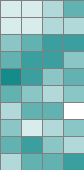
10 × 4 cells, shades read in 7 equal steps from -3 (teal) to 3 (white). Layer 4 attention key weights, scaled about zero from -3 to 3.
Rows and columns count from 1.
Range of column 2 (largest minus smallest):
4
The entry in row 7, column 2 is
-1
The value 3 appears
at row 7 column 4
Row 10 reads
1 -1 -1 -2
